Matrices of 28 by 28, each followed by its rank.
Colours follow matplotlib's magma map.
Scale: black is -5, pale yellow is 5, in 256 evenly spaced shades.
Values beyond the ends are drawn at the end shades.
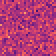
full rank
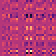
two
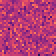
full rank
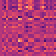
two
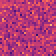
full rank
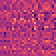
five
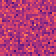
full rank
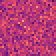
full rank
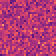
full rank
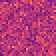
full rank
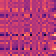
two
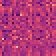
five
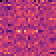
five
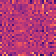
five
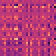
two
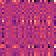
two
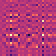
two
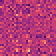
five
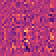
five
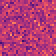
full rank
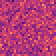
full rank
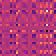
two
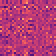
five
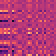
two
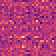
five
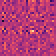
five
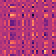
two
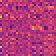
five
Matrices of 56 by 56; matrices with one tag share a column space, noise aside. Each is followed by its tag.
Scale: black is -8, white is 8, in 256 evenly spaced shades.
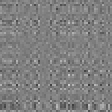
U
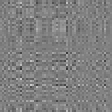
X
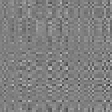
X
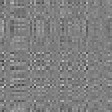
X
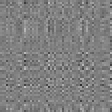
X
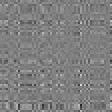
U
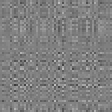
X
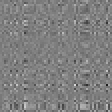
U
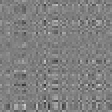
U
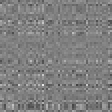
U
